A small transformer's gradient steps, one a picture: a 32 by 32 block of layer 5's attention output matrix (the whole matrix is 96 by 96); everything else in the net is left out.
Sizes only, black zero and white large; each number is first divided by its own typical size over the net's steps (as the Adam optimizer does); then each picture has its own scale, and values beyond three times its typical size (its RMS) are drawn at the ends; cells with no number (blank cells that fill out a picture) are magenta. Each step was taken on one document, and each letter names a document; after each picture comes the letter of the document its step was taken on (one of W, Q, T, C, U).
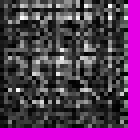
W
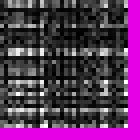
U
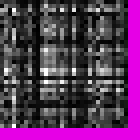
U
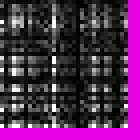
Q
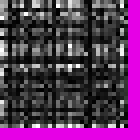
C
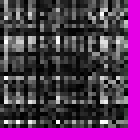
U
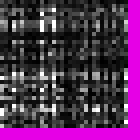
Q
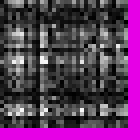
U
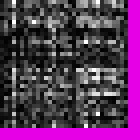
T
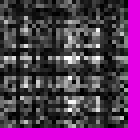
T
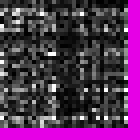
Q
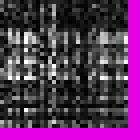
U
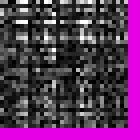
W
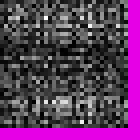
W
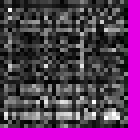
W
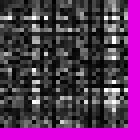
C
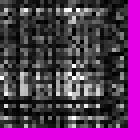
T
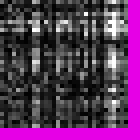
C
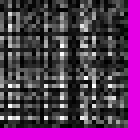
W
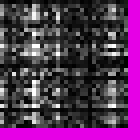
C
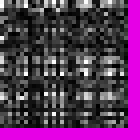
W
